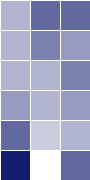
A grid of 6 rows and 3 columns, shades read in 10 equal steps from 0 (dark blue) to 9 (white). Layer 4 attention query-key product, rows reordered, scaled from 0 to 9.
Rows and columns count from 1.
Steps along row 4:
up down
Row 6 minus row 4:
-5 3 -2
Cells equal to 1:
0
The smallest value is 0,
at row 6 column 1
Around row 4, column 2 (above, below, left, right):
6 7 5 5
